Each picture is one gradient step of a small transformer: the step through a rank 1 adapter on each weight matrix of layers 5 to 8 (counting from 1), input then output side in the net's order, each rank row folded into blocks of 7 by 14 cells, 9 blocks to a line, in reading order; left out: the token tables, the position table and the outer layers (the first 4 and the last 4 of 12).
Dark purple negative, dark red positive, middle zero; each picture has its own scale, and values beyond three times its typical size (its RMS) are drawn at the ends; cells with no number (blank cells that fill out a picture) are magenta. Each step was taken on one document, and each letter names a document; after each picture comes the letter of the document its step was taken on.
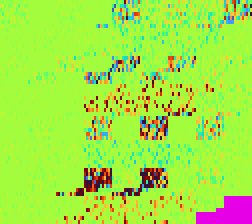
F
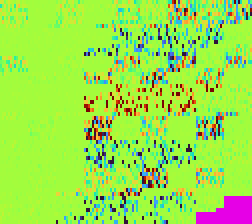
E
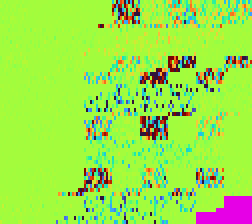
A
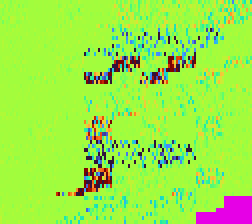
F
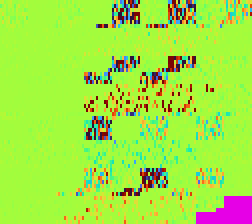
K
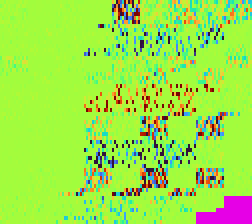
A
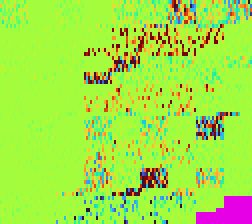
E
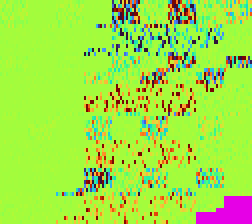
E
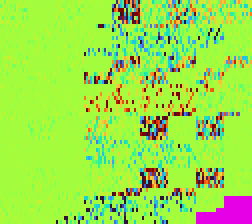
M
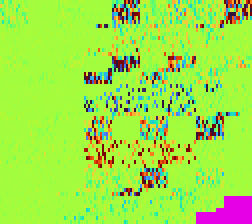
F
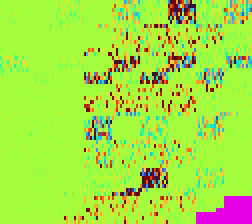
E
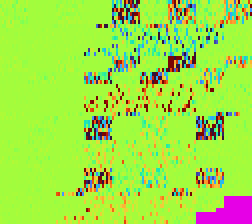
K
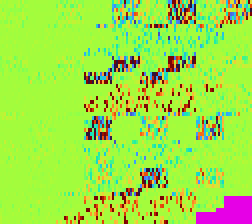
K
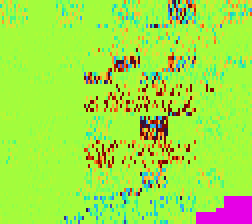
K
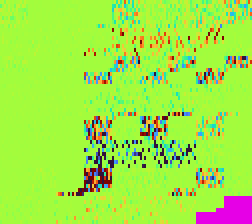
A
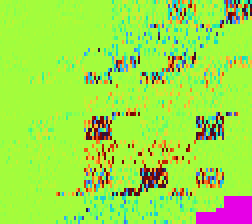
K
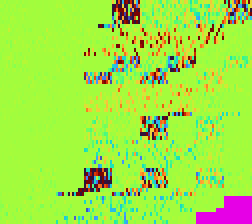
A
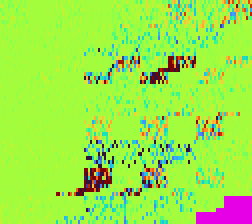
F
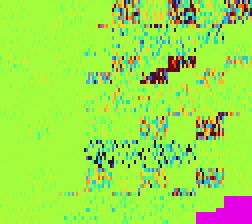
A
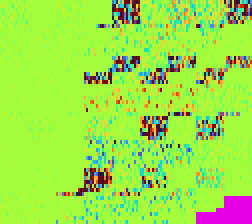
M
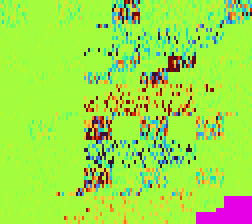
F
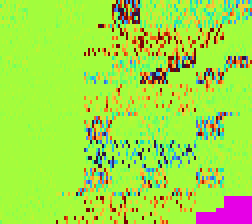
A
